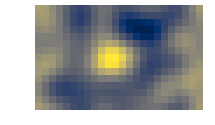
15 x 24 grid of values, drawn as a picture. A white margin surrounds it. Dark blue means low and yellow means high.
The texture is blotchy. No single row or column stands out from its neighbours. The centre is the roughest part. The centre is the ninth with the highest average.
